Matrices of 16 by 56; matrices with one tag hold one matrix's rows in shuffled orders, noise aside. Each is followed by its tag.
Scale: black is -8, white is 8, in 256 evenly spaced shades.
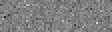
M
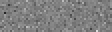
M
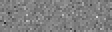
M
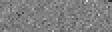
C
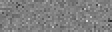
C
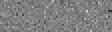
C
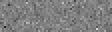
M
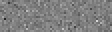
M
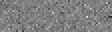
C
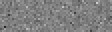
M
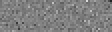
C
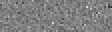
C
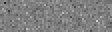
M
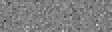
M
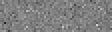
M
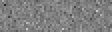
M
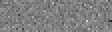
C
